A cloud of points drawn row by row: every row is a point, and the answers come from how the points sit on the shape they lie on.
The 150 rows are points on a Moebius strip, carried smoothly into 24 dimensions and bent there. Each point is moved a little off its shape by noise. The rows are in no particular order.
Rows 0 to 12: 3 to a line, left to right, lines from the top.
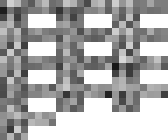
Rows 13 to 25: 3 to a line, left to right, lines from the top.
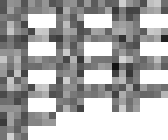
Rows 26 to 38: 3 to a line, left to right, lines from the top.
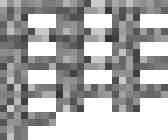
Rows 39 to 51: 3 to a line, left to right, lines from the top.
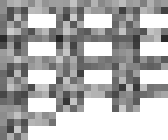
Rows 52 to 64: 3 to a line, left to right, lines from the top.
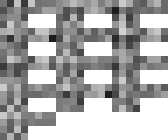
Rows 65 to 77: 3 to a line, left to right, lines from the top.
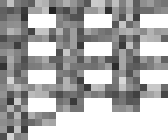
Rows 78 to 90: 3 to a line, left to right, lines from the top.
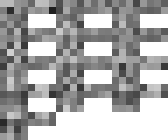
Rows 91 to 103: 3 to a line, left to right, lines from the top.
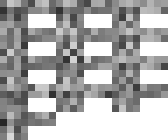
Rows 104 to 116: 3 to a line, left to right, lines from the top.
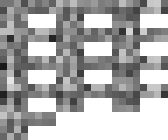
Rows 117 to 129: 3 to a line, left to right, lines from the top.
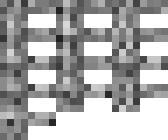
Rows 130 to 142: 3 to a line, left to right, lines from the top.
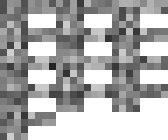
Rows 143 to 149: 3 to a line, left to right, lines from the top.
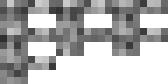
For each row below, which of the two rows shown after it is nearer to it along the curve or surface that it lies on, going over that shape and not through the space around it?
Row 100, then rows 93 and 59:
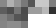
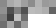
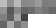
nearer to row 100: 93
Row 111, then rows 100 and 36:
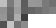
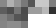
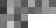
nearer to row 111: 36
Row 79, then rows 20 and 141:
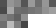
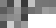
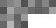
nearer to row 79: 141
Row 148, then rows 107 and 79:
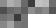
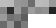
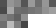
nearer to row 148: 107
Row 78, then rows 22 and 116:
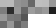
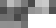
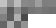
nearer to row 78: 22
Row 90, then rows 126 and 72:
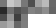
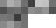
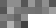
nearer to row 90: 126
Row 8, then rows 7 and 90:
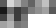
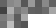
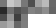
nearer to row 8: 90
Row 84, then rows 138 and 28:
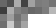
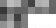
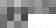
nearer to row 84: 28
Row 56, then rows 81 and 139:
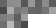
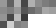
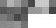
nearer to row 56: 81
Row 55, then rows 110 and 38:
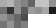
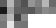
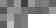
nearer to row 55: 110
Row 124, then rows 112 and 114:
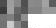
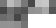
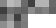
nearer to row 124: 114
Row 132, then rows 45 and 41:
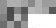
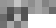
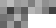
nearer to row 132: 41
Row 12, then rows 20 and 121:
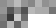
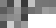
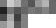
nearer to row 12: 20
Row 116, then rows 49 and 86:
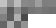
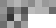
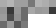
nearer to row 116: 49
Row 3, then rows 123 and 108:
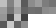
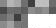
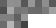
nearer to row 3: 108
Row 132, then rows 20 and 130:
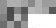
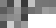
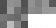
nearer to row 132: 20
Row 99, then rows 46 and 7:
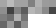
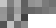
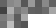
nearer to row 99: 46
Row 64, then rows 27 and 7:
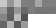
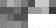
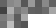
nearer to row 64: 7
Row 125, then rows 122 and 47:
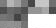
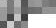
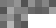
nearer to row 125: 47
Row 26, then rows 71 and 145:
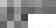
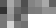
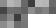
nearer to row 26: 71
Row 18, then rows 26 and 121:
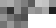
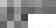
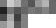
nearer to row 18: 121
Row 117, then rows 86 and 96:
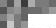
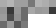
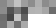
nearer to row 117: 96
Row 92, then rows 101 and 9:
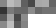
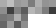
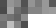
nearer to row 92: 9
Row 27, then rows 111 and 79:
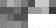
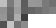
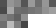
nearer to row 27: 79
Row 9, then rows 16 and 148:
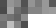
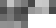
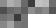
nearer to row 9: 148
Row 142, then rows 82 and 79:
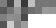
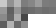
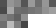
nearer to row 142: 82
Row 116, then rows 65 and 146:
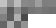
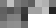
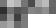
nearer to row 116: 65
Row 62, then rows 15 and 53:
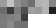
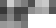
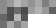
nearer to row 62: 15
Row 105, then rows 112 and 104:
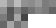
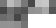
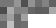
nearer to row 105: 104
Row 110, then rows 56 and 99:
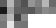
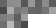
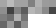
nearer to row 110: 56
